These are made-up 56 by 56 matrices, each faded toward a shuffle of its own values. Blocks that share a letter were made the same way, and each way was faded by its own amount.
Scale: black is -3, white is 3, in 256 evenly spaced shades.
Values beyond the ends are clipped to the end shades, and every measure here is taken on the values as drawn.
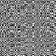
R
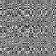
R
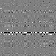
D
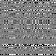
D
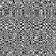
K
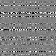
D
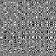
K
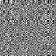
R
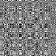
R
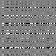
D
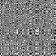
K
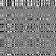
D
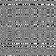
D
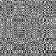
R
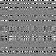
D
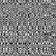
R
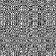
R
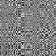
R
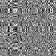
K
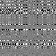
D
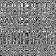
K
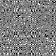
K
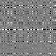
D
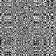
K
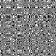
K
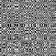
R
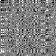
K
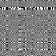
D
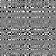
D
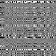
D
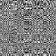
R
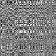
R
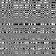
D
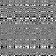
D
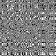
K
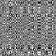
R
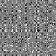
K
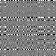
D
